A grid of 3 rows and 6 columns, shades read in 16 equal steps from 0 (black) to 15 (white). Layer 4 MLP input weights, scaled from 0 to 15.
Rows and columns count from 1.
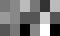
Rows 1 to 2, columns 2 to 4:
8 11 7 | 8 5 5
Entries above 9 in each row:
2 1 1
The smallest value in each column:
5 7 0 5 3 0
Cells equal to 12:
1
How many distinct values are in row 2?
4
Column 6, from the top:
11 5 0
